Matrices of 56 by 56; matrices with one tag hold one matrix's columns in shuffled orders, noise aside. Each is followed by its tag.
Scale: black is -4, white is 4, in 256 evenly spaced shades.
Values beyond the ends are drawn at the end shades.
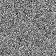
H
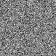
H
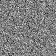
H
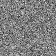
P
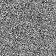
P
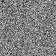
H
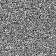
P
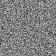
H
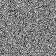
H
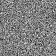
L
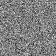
L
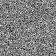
L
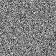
L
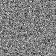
H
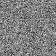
L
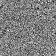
P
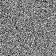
H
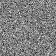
L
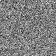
P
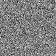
P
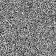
L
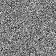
L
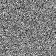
P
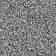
L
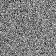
H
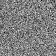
P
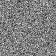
H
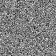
H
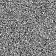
L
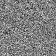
P
